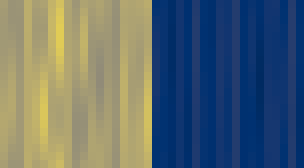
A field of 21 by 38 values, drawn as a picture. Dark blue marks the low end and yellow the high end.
It is made of 1 by 2 panels. Panel 1,1: high, streaked downward. Panel 1,2: very low, streaked downward, faint in contrast.
